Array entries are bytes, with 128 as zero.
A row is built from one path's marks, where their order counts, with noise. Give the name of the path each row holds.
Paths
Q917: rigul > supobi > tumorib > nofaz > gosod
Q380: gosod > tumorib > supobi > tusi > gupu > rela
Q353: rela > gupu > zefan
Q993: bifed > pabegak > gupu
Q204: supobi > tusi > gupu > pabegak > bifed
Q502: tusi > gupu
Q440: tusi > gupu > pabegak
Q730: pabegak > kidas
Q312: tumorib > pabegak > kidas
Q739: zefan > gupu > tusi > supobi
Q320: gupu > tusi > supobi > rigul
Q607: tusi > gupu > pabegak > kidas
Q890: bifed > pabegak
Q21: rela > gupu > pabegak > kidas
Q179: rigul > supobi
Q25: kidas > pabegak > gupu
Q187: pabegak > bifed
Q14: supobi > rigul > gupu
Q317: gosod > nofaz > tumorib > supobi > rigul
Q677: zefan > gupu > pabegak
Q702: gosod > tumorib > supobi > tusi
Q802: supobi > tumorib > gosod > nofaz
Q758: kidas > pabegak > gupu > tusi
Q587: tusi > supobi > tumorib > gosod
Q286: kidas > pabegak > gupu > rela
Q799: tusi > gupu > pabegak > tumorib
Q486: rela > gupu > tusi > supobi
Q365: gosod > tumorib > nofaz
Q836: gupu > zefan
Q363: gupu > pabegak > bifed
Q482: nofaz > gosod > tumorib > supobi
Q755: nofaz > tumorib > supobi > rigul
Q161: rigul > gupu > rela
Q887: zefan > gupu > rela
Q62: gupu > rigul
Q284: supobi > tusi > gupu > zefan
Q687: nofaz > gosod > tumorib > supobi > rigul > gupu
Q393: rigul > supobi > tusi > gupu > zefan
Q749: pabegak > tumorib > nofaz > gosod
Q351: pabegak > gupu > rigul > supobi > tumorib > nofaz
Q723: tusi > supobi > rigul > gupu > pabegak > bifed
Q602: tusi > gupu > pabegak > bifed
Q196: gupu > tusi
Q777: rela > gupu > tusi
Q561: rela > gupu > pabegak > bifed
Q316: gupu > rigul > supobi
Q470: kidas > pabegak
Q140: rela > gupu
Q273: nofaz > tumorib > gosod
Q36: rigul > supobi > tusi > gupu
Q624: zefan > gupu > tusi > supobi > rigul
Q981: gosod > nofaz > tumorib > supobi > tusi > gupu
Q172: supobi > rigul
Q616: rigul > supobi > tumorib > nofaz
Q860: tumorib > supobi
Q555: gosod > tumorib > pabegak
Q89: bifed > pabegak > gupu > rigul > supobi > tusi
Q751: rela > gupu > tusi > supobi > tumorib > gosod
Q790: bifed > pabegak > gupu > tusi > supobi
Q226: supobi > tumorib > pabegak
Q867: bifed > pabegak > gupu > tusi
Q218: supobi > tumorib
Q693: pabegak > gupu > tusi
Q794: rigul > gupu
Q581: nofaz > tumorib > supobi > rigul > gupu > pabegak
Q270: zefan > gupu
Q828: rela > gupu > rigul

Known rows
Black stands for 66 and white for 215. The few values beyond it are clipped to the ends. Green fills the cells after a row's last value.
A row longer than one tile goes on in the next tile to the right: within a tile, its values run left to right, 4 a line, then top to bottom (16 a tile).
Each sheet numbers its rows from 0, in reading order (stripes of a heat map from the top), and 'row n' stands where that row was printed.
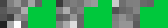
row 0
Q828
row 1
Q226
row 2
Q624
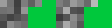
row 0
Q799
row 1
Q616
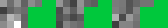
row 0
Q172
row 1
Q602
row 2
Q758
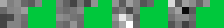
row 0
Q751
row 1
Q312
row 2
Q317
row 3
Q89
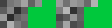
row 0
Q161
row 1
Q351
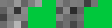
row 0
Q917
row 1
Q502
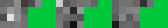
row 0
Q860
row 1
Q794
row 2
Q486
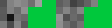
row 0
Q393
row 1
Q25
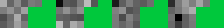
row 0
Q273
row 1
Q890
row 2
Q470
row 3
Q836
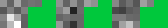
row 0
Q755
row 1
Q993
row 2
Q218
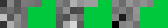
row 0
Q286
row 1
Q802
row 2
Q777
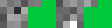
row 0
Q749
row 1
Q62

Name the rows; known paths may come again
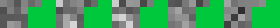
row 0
Q204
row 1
Q320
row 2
Q702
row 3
Q555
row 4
Q693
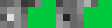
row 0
Q860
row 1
Q677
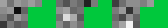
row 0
Q867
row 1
Q482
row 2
Q581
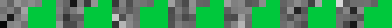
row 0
Q777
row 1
Q730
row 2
Q286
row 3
Q602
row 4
Q587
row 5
Q36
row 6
Q794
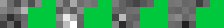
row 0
Q21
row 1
Q755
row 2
Q179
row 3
Q739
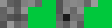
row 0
Q363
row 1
Q393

